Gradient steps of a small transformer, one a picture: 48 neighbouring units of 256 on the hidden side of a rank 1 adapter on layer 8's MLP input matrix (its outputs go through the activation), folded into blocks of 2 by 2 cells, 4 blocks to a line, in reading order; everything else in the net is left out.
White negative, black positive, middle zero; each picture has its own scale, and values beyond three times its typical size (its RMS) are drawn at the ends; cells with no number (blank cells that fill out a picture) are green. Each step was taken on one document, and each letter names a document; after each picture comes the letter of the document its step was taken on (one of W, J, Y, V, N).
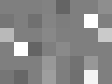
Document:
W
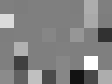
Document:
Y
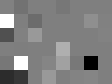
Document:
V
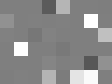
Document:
W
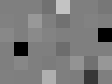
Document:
W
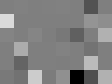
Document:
Y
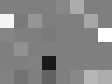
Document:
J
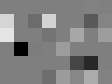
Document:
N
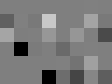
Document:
N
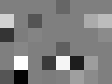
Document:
V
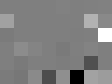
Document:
Y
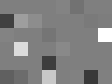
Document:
J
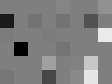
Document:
W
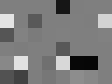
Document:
V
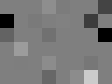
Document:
W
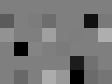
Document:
N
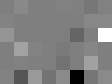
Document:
Y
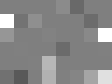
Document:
J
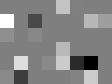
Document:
V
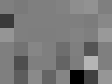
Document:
Y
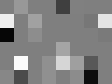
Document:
V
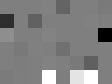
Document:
W
